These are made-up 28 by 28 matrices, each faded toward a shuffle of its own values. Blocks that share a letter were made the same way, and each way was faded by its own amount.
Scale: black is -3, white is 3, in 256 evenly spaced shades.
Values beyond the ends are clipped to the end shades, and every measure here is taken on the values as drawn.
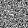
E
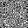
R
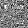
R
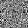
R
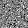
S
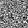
R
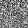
E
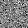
S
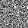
E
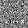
R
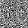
R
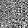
R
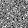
S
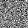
E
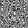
R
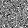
S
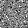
S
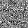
E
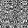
R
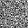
R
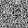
R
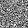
E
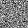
E
